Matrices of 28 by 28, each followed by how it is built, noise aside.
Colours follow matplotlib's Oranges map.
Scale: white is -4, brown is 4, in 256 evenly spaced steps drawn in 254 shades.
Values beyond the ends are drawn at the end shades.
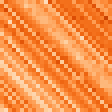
Toeplitz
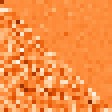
lower triangular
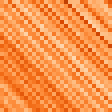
Toeplitz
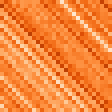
Toeplitz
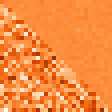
lower triangular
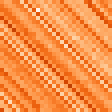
Toeplitz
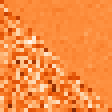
lower triangular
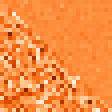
lower triangular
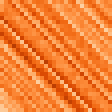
Toeplitz
